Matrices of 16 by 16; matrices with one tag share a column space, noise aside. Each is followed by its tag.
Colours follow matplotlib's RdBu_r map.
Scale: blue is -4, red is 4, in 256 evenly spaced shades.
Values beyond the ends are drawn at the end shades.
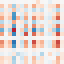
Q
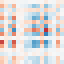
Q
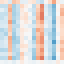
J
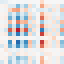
Q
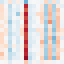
J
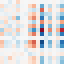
Q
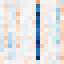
J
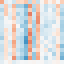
J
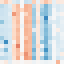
J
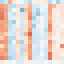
J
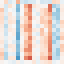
J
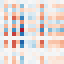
Q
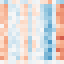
J
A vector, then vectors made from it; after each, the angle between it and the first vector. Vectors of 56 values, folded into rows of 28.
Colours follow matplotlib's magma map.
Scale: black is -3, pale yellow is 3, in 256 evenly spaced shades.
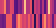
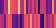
orthogonal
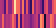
partly opposed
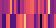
partly aligned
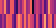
nearly parallel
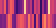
nearly parallel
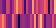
nearly opposite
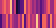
partly aligned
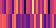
nearly opposite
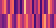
nearly parallel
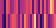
orthogonal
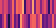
partly opposed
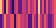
orthogonal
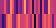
nearly parallel
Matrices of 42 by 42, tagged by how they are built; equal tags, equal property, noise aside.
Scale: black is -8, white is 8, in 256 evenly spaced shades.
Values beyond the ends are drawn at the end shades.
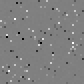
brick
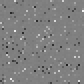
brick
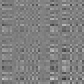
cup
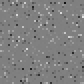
brick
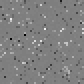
brick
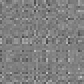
cup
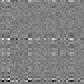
cup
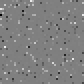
brick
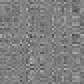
cup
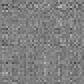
cup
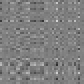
cup
